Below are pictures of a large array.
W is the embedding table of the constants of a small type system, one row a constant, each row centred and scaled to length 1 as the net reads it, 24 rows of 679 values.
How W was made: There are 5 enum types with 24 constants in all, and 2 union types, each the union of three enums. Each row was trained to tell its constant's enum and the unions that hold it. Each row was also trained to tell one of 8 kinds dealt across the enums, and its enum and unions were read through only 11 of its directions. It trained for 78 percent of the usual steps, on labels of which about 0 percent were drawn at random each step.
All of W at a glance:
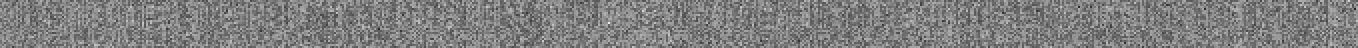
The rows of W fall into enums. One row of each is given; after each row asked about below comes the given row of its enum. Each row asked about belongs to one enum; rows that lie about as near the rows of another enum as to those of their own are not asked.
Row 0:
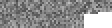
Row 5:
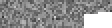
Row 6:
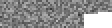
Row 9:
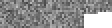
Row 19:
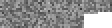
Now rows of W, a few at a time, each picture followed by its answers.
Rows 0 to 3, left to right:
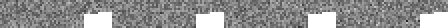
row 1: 9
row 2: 0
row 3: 6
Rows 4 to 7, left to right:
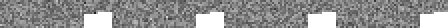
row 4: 9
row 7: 5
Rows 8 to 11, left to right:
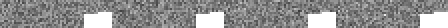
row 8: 5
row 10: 6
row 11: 5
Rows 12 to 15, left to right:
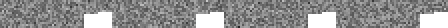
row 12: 5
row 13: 19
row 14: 9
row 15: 19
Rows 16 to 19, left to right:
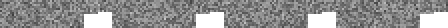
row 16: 9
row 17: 19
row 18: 19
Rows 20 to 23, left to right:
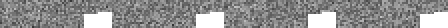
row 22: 9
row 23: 0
